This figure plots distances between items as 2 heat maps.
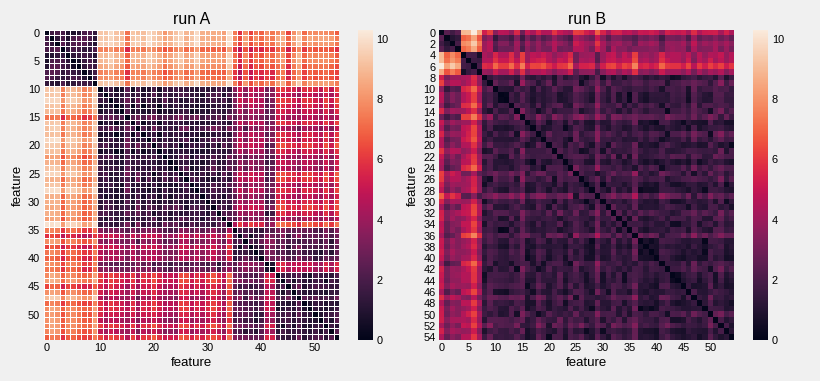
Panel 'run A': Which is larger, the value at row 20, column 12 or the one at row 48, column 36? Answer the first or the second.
the second
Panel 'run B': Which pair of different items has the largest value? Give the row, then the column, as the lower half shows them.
6, 0
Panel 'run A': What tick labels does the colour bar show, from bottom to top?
0, 2, 4, 6, 8, 10
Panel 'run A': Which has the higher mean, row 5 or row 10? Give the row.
5
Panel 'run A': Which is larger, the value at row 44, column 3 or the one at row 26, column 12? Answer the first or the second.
the first
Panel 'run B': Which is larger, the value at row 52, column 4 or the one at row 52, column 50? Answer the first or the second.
the first
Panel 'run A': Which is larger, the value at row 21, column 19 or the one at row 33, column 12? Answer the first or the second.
the second
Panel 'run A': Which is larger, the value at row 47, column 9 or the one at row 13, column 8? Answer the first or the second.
the first
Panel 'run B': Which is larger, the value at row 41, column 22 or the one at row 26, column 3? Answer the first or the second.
the second
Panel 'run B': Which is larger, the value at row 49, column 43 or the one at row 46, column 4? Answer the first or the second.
the second
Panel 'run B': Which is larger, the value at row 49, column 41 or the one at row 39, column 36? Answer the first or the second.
the second
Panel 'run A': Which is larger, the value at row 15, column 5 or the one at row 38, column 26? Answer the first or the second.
the first
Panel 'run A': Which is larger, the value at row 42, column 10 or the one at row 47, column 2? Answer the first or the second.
the second
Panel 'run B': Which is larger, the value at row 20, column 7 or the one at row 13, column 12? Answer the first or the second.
the first
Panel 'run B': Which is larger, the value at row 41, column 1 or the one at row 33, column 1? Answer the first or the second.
the second
